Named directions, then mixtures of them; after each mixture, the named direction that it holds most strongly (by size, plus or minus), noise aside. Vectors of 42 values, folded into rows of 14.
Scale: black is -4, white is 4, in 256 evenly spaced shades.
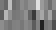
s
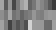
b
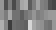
b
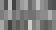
b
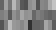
b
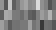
s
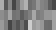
b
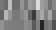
s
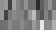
s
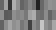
s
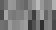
s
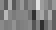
s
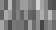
s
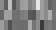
s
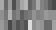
b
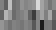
s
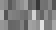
s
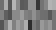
b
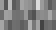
s
